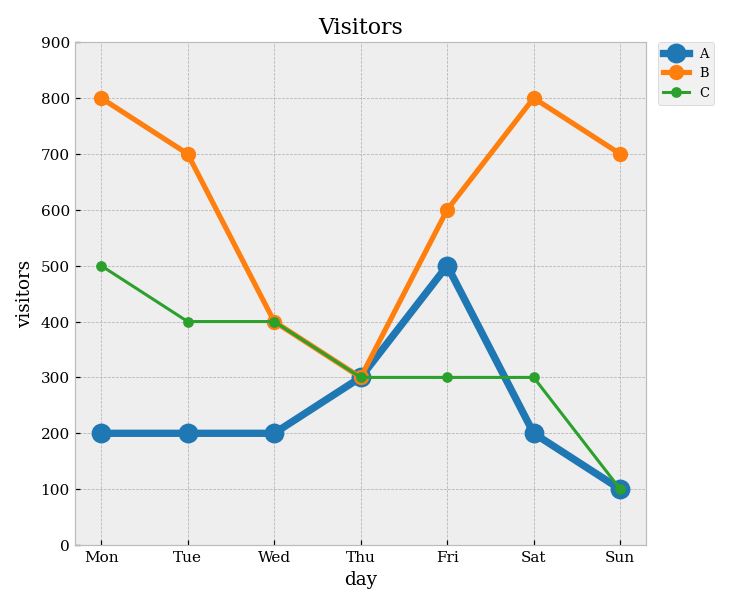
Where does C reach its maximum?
Mon
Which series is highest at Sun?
B
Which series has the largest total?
B
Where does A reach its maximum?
Fri
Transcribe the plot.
Title: Visitors
x-axis: day, ticks Mon Tue Wed Thu Fri Sat Sun
y-axis: visitors, ticks 0 100 200 300 400 500 600 700 800 900
Legend: A, B, C
Values:
A: 200 200 200 300 500 200 100
B: 800 700 400 300 600 800 700
C: 500 400 400 300 300 300 100
